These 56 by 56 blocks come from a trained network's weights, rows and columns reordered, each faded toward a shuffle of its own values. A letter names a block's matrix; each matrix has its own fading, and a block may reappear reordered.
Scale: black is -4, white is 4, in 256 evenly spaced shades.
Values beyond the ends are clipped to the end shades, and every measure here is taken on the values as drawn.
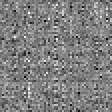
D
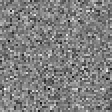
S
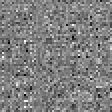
D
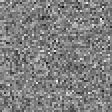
S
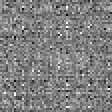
D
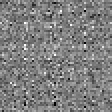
D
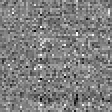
D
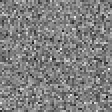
S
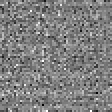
D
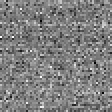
D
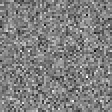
S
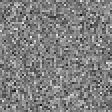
S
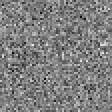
S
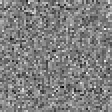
S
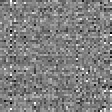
D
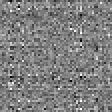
D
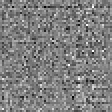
D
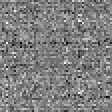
D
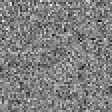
S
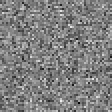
S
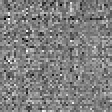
D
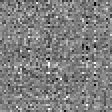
D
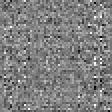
D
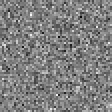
S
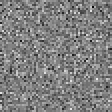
S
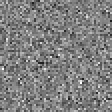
S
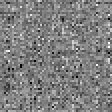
D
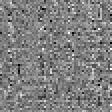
D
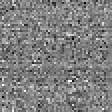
D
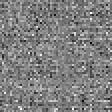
D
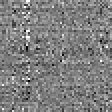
D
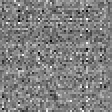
D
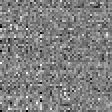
D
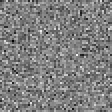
S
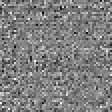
D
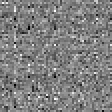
D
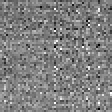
D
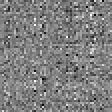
D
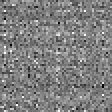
D
